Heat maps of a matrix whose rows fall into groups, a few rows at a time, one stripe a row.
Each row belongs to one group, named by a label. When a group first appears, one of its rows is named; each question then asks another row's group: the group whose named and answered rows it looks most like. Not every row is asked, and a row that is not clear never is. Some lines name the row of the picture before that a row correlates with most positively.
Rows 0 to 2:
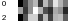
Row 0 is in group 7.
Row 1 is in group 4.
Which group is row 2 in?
7
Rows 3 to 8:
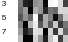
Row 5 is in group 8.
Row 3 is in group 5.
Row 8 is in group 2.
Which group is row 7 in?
5
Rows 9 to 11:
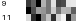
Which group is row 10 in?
7
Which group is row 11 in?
2
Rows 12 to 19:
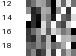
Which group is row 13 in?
2
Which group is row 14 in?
2
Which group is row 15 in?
8
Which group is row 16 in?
7
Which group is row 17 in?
5
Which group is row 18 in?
5
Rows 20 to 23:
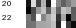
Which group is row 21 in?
7
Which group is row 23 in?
4
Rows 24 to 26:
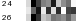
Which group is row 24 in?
2
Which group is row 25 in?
4
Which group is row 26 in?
2
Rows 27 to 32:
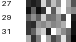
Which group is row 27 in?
7
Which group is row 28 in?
5
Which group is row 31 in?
7
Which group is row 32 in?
4
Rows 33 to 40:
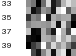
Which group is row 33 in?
5
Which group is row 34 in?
2
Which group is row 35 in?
7
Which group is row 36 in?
4
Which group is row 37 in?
2
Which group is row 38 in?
5
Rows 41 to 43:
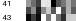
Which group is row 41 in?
5
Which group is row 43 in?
8
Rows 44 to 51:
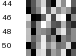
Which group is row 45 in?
7
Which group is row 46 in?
2
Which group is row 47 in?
4
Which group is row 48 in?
2
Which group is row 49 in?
4
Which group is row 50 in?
7
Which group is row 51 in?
4
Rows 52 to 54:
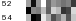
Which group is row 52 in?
4
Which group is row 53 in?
8
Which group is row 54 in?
2
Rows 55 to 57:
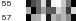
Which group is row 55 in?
7
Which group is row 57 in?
7
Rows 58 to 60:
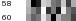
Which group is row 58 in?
2
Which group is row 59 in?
4
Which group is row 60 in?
5
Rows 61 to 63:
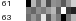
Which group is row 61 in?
8
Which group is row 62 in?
4
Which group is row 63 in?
8
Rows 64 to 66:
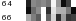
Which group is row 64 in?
8
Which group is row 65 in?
7
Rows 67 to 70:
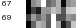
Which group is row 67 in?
8
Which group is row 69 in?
8
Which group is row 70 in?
8
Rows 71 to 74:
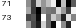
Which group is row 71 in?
4
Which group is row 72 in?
2
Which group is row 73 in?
8
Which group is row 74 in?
2
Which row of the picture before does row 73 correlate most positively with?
68
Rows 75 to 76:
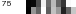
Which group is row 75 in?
8
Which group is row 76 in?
8
